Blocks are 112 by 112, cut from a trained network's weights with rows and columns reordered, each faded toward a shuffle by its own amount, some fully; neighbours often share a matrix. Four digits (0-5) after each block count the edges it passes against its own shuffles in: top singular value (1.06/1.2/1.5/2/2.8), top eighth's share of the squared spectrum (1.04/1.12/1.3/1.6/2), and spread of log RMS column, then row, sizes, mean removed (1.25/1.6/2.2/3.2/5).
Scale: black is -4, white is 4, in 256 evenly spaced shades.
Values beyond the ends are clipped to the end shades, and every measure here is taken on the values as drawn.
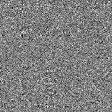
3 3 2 2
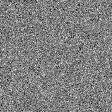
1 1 0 0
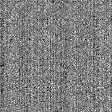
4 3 1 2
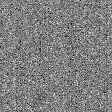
2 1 0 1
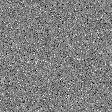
0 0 0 0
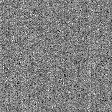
2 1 0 0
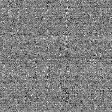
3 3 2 1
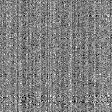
4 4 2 3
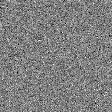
2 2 0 1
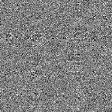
3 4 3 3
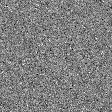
0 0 0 0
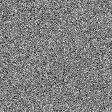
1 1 0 0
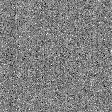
1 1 0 0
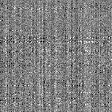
4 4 2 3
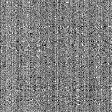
4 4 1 3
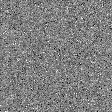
0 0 0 0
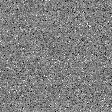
1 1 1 0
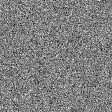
0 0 0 0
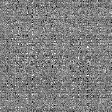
3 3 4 1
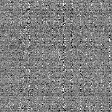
3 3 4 1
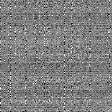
4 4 4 1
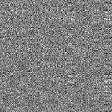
4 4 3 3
